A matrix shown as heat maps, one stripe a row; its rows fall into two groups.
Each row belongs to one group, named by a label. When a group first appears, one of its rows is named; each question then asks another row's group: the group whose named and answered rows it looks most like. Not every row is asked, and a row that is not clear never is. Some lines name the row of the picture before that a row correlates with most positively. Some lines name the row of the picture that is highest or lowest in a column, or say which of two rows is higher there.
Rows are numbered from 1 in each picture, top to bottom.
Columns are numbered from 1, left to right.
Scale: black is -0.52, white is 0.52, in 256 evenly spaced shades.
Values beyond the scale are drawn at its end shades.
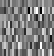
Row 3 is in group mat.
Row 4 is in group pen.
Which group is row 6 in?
pen
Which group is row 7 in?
mat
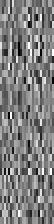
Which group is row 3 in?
mat
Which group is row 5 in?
mat
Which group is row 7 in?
mat
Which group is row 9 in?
pen
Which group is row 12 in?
pen
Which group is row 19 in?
pen
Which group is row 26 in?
pen
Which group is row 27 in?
pen
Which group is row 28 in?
mat
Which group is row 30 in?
pen
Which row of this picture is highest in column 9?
9
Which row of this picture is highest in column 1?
7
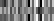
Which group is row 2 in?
pen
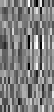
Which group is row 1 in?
mat
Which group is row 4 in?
mat
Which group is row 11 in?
mat
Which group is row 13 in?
pen
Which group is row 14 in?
pen
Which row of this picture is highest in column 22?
7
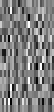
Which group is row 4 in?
mat
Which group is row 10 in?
mat
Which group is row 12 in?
mat
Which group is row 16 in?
pen
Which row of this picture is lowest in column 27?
13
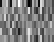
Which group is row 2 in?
mat
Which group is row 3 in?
pen
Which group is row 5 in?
mat
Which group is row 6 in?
mat
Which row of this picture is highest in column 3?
3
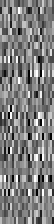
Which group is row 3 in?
pen
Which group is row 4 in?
pen
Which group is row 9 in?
pen
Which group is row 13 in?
pen
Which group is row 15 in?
pen
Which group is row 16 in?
pen
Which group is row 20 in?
pen
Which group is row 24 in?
pen
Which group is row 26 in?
pen
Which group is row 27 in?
pen
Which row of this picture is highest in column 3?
26
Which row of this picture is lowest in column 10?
5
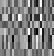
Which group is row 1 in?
mat
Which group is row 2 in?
pen
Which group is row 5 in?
mat
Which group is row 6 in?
pen
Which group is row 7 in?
pen
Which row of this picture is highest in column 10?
3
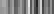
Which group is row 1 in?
mat
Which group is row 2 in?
mat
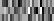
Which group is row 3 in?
pen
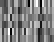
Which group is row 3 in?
pen
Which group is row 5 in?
pen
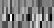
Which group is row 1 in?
pen
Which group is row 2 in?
pen
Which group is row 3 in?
pen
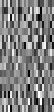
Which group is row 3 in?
pen
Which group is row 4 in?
pen
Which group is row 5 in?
mat
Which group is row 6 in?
pen
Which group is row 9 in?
mat
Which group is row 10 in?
pen
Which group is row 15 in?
mat
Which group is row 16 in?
pen
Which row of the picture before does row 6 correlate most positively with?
2
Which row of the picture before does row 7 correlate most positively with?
1
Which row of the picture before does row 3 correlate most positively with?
1
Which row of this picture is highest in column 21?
15
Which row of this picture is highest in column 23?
7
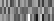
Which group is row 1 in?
pen
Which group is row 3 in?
mat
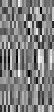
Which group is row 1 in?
mat
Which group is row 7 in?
pen
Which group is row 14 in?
pen
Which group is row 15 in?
pen
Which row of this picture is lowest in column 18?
9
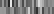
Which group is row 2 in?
mat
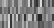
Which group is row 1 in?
mat
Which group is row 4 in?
pen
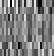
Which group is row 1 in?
pen
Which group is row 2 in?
pen
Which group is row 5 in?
pen
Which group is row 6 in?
pen
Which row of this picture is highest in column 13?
3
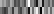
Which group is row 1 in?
mat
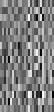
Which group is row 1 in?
mat
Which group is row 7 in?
mat
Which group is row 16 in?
mat
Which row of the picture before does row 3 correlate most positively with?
1
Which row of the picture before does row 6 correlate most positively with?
2
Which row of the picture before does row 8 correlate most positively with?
2
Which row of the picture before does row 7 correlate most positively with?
1
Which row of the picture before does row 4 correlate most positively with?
2
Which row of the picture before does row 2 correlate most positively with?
2
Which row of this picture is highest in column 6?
15
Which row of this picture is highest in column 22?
14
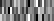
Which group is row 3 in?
mat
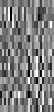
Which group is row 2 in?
pen
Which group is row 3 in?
pen
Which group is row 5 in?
mat
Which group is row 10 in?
pen
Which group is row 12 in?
mat
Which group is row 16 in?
mat
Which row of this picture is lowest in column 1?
14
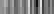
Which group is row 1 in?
mat
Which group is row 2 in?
mat
